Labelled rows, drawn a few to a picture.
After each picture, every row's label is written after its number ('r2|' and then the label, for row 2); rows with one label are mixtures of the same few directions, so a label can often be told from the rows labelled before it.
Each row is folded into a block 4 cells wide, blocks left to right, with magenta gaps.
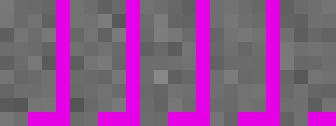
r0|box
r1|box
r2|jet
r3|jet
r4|jet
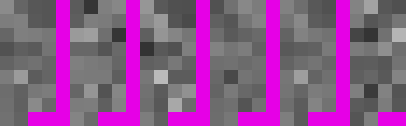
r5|jet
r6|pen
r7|jet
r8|jet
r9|jet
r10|pen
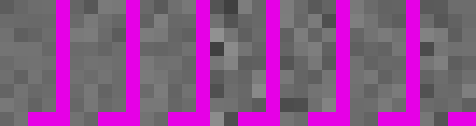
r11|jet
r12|pen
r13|pen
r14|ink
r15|box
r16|jet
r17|ink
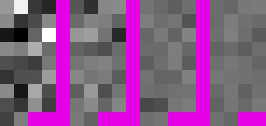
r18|pen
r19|pen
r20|box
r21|pen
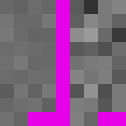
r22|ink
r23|pen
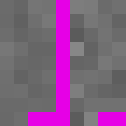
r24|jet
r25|ink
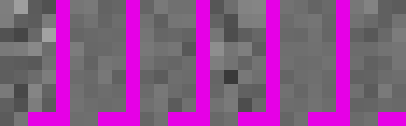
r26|pen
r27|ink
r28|jet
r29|jet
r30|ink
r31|pen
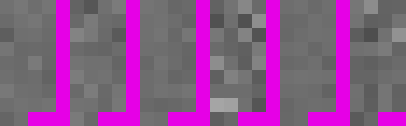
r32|ink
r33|pen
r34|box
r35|box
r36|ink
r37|pen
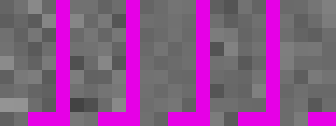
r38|box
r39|box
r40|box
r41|ink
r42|jet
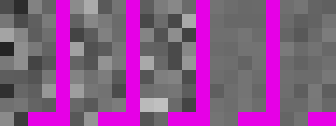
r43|ink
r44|ink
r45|box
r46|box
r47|pen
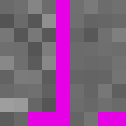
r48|box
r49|pen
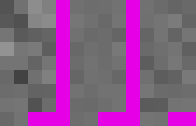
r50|jet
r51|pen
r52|box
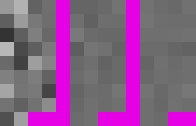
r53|ink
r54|ink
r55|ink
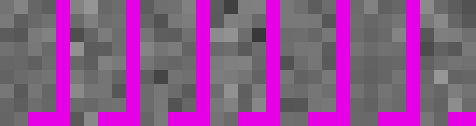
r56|pen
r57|ink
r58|jet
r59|pen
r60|box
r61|pen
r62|jet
